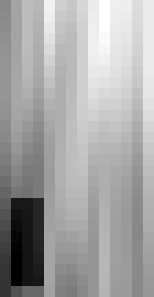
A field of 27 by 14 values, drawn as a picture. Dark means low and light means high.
Mirror symmetry: none. Slope: up to the top right. Ninth with the highest average: top right. Odd patch: lower, in the bottom left. Roughest part: bottom left.
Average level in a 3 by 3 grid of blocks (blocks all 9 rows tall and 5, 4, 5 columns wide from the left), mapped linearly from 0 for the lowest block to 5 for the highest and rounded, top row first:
345 / 244 / 033
